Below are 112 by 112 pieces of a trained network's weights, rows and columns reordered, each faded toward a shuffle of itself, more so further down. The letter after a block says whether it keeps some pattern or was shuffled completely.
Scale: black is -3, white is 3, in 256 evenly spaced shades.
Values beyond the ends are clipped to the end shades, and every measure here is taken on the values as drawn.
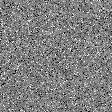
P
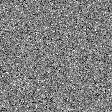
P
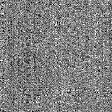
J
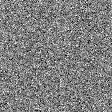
P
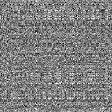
J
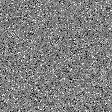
P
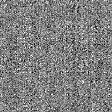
J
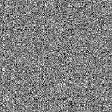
J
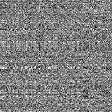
J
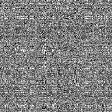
J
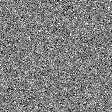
P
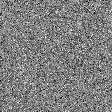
P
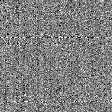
J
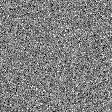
P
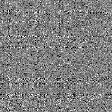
J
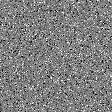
P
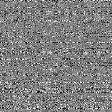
J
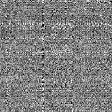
J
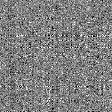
J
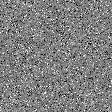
P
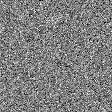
P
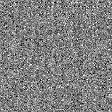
J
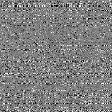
J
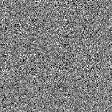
J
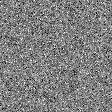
P
